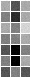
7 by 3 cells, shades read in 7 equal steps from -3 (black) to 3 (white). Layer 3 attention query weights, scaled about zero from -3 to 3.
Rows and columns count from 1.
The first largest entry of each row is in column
1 3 3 3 3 3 2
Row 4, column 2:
0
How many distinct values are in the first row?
2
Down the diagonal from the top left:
1 -2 2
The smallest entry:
-3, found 2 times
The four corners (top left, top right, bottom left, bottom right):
1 1 -1 -1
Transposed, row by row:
1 0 1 0 -1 0 -1 | -1 -2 0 0 -3 -3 0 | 1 1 2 1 0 1 -1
